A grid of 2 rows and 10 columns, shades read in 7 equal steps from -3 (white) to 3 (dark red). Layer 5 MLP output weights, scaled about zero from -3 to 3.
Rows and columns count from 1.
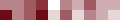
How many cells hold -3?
1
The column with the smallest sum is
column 5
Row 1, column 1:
0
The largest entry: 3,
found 2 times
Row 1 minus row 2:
-3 0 0 -1 -1 -1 1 1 0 1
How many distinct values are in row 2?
5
